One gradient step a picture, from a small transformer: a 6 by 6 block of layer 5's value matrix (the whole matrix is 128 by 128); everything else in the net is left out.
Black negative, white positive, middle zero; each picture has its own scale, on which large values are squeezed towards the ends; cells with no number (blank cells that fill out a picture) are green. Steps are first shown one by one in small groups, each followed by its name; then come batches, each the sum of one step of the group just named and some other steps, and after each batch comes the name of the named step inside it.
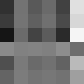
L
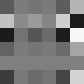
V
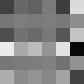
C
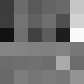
L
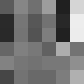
L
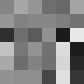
V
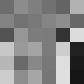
C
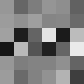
V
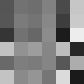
C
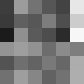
L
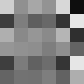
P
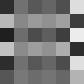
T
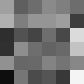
T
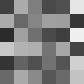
T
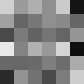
P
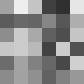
P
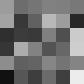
T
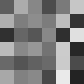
T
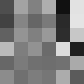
P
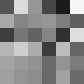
T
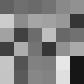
T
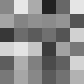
T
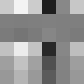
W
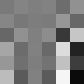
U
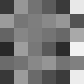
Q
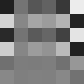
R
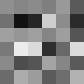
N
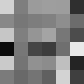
U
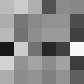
W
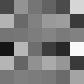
Q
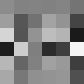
N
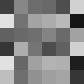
R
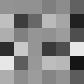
N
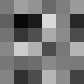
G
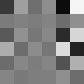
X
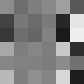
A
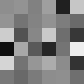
X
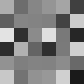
A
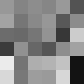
A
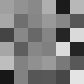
X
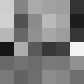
G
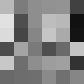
G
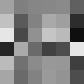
G
